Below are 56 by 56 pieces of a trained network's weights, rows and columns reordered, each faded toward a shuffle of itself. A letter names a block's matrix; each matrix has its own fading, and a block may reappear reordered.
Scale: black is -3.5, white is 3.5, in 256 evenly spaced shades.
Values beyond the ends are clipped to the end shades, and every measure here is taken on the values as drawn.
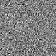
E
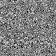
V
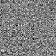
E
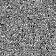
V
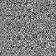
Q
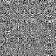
Q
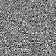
E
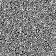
V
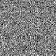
E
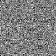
E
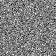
V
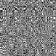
Q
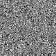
V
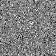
V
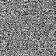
E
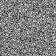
V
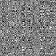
Q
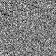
V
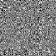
Q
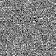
E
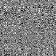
Q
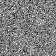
V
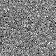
V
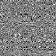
Q
